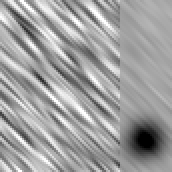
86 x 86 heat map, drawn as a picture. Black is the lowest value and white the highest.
Mirror symmetry: none. Odd rows or columns: none. Seam: vertical, 70% of the way across, the right part calmer. Dips: one, in the bottom right. Lone odd cells: none.
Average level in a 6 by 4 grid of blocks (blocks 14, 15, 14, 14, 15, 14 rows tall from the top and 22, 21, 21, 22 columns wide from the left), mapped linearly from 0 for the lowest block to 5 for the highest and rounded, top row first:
4 5 4 4 | 4 4 4 4 | 4 3 4 4 | 4 5 4 4 | 4 4 4 0 | 5 4 3 1
